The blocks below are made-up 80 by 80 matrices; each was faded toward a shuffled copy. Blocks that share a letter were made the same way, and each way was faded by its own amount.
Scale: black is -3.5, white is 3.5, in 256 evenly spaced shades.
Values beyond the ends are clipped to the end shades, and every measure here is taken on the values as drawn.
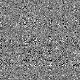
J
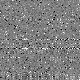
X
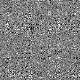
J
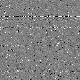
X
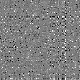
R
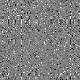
R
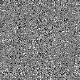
J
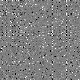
R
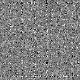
J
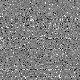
X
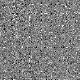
J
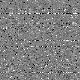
X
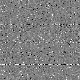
X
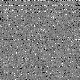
X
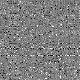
X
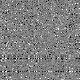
X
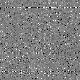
X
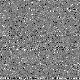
X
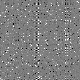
R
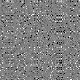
R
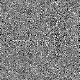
J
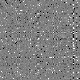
R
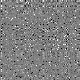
R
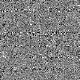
J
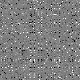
R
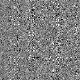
J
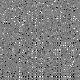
R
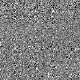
J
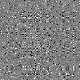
R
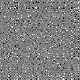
R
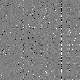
R
